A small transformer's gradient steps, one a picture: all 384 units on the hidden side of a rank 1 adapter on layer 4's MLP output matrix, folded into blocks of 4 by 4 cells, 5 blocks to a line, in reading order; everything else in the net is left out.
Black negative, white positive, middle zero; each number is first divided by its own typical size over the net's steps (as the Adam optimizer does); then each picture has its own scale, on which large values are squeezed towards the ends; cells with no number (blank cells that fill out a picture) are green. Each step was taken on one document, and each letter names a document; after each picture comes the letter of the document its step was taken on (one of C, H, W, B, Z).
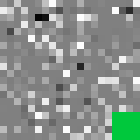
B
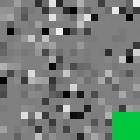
B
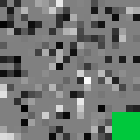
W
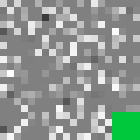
W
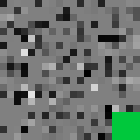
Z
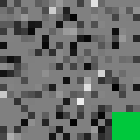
W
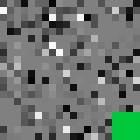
B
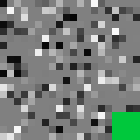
W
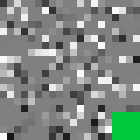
W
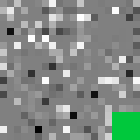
B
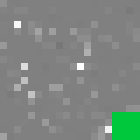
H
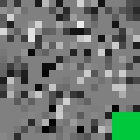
Z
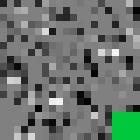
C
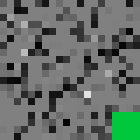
C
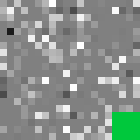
B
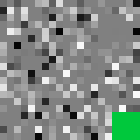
B
